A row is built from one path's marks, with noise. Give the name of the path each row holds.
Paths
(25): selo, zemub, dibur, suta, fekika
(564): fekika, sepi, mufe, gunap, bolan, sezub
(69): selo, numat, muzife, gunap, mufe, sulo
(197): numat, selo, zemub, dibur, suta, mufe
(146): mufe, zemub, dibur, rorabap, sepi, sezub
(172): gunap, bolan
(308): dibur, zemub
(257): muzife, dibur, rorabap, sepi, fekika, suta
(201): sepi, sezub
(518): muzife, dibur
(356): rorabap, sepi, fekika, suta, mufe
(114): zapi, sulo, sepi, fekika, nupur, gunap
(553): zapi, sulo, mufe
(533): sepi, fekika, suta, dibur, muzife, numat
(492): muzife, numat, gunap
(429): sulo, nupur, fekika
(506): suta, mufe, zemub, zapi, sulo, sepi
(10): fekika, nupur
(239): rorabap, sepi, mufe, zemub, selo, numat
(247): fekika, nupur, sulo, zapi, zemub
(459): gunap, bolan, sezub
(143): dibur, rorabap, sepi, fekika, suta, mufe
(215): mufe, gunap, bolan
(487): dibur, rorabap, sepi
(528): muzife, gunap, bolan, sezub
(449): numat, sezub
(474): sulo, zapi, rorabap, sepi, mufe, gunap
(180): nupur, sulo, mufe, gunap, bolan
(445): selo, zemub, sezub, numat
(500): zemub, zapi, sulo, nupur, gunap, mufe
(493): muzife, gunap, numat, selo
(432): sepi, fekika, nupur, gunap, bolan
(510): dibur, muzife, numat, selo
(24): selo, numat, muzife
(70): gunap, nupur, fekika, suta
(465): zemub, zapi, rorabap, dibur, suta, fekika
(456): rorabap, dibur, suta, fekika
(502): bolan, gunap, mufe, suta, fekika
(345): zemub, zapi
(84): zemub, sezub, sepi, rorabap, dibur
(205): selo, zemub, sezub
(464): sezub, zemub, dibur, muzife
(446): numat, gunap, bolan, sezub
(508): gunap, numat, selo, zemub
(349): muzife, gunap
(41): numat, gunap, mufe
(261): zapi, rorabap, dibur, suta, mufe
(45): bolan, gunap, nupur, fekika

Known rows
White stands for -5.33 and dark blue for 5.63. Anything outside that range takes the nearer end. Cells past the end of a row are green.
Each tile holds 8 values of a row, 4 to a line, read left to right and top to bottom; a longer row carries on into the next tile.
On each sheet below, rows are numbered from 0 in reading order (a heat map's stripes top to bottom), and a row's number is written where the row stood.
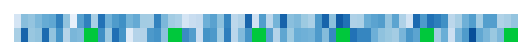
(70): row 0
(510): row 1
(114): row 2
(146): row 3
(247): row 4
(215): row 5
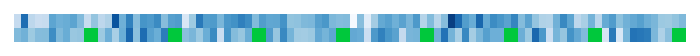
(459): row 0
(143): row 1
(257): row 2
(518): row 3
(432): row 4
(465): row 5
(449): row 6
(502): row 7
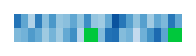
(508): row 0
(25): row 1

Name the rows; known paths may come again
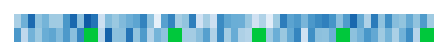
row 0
(146)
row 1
(70)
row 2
(446)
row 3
(257)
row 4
(508)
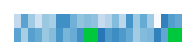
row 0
(201)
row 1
(429)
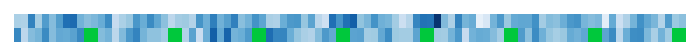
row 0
(487)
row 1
(172)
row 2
(356)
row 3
(247)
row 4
(500)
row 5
(69)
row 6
(518)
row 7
(45)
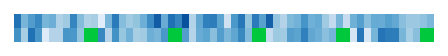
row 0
(510)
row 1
(84)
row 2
(239)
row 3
(41)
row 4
(502)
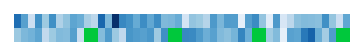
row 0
(493)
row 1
(261)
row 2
(10)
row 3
(564)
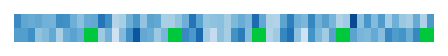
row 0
(345)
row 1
(215)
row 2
(205)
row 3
(533)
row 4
(553)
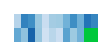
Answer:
(464)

